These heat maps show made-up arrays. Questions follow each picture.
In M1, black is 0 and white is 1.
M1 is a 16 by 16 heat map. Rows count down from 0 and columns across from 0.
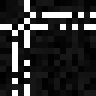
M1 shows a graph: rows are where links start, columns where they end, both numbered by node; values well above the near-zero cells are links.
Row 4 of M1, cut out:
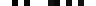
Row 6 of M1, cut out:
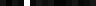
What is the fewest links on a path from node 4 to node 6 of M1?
1
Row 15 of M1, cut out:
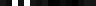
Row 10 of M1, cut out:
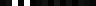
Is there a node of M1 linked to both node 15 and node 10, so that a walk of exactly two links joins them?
yes
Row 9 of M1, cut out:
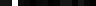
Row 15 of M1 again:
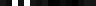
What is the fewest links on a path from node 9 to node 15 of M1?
2
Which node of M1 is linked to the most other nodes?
node 4
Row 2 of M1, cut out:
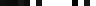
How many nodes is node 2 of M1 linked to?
8
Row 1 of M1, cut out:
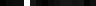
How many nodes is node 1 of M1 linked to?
1
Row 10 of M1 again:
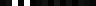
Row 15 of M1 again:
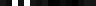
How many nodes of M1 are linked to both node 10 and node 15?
2
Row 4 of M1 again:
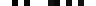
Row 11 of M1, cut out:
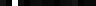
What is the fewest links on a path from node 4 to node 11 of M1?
3
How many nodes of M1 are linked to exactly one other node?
10
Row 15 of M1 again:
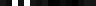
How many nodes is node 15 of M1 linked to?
2
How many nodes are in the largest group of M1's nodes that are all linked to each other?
2
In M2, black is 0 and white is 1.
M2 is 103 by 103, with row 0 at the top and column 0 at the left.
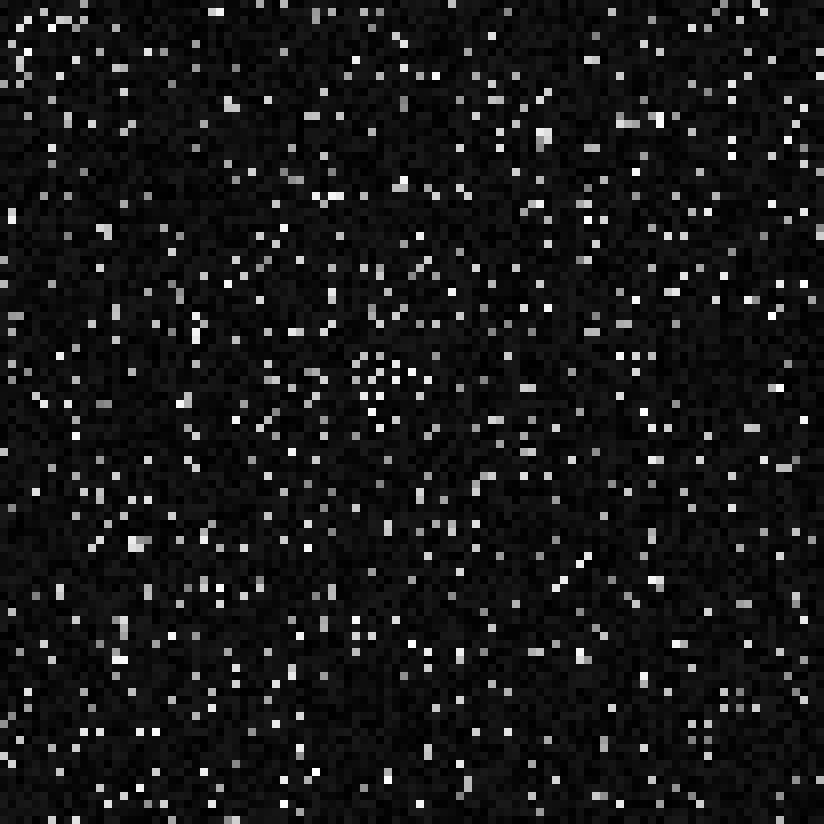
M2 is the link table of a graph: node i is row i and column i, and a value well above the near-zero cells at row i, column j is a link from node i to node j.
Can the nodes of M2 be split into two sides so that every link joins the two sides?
yes
